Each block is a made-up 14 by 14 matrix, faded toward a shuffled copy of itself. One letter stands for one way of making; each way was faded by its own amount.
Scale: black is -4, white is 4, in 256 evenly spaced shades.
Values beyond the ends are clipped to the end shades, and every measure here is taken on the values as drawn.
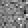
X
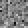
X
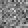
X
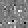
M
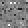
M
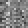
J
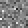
X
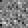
X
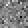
X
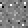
M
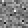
X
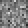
X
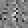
J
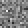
X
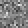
X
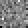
X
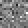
J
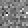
X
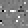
M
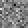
X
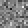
X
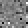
M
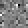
J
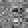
J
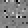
M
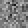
X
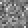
X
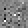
M
